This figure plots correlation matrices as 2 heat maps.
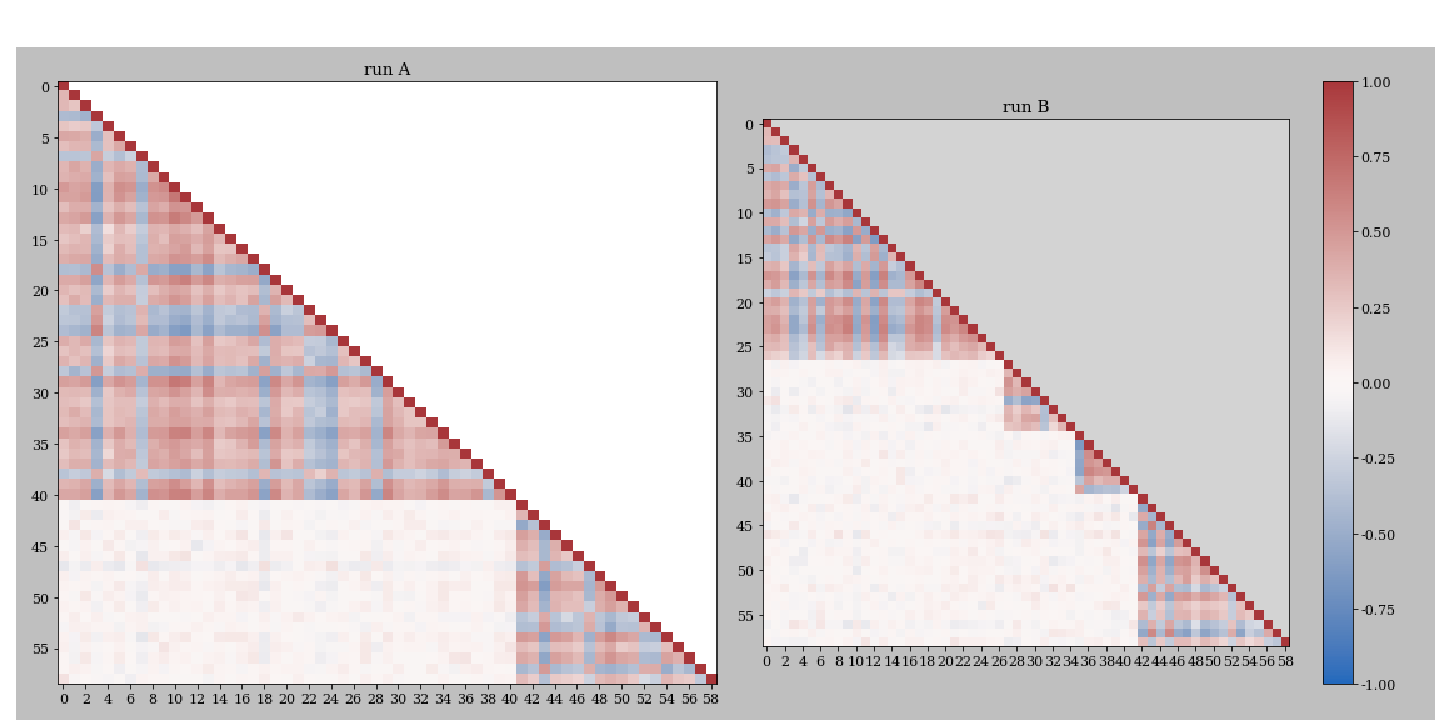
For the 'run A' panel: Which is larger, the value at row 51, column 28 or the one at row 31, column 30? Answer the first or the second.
the second
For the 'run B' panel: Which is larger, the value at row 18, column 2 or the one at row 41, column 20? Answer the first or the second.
the first
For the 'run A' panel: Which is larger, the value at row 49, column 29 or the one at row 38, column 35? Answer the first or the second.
the first
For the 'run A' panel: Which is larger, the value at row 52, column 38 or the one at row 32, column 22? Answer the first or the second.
the first
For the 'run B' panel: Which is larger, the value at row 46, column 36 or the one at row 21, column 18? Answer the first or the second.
the second
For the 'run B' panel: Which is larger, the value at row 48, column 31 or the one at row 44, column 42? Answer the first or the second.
the second
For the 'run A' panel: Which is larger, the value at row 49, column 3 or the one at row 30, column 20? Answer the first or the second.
the second
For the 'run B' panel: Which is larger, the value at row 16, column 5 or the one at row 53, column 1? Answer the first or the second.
the first
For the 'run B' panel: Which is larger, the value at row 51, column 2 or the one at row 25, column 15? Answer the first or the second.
the first
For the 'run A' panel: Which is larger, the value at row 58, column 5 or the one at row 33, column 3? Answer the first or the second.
the first
